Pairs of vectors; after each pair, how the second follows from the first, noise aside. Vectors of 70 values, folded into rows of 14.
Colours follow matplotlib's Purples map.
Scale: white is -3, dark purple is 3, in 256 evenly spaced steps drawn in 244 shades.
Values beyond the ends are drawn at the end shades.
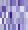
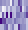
sign-scrambled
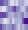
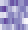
negated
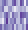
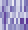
shuffled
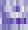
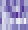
negated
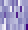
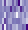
sign-scrambled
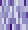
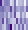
sign-scrambled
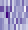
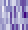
shuffled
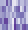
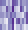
negated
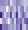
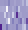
partly zeroed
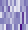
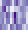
shuffled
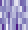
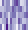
negated
